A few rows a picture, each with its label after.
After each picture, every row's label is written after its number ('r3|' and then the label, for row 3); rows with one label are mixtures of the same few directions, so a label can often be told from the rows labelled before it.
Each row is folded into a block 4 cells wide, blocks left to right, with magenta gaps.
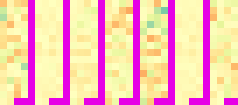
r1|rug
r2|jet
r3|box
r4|box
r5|box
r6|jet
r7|rug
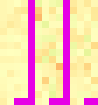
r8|box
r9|rug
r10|jet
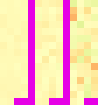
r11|jet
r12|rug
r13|rug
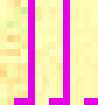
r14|box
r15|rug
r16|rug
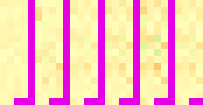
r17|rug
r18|rug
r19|jet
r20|jet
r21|jet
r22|jet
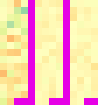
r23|box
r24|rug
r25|rug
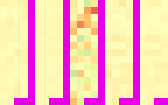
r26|rug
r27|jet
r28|box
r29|box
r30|box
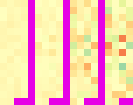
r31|rug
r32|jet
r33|jet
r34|jet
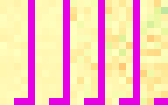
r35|jet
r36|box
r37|rug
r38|jet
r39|box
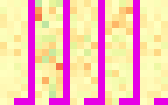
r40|jet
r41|rug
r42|jet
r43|box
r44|jet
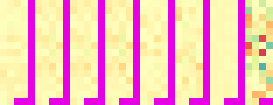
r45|box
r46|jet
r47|jet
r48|jet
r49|jet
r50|rug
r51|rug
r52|jet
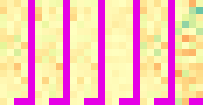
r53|jet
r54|rug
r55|rug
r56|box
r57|jet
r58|box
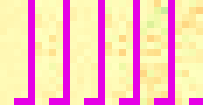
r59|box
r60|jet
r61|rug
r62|jet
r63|box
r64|box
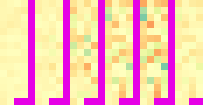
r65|box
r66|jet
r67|jet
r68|rug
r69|rug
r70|rug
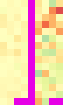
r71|jet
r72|box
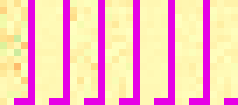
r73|jet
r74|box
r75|rug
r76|rug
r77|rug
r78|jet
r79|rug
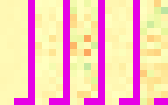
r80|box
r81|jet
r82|jet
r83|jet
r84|box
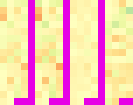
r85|rug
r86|rug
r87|jet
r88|box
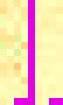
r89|jet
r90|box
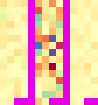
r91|rug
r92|jet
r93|jet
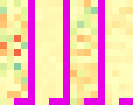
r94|jet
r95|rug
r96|box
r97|box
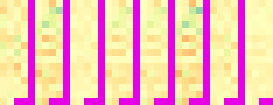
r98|jet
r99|box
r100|jet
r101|box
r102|box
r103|box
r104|jet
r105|box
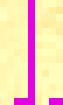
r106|rug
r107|box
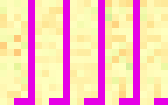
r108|jet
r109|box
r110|box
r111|rug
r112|rug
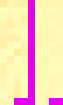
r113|rug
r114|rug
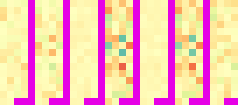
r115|rug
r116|jet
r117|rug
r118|jet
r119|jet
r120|jet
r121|rug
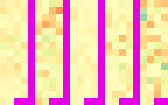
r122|jet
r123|box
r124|rug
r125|jet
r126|rug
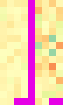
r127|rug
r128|jet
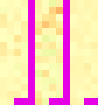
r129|jet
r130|box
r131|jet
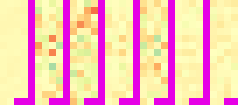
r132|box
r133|jet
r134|box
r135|jet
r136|jet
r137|box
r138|rug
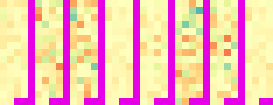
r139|rug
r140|rug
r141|rug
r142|rug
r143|jet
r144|box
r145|jet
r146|rug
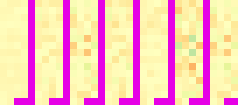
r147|box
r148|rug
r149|jet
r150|rug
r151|box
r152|jet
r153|jet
